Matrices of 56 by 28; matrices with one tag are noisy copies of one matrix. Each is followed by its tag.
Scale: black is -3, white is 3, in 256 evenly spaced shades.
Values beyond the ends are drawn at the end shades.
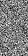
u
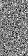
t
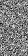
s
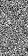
u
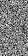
u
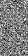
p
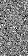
p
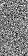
t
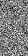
u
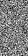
u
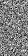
s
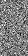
p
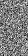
s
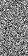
p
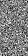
u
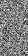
p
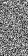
s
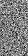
t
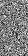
t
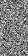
p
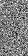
t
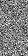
u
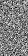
s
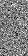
t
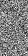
u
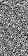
s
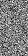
u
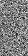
t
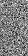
t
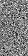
t
